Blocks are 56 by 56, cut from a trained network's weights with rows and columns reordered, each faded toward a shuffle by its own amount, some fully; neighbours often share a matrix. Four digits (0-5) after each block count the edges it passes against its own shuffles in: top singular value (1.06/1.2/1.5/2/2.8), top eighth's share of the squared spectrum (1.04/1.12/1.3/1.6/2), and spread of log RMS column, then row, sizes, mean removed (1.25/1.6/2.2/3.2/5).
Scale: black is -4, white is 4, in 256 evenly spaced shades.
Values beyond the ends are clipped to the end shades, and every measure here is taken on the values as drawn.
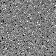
1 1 0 0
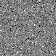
0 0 0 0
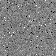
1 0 0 0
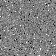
0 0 0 0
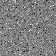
1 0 0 0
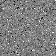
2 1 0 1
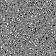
0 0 0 0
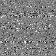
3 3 0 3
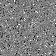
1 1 0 0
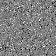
1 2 0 1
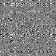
3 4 1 3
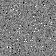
1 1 0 0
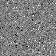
2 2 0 1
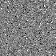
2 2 0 0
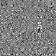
3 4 2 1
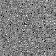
2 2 1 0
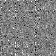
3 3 2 1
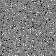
1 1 0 0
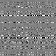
4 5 0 4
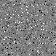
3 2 0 1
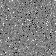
0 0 0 0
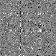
3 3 1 1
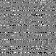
3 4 1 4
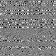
3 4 0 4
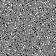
1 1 0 0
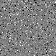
1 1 0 1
